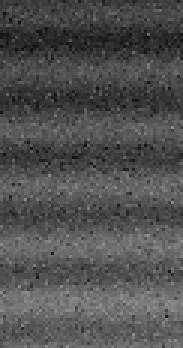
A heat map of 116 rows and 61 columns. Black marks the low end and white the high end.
Average level on the scale: 30%. Slope: up to the bottom. Stripes: horizontal, repeating 6 times.
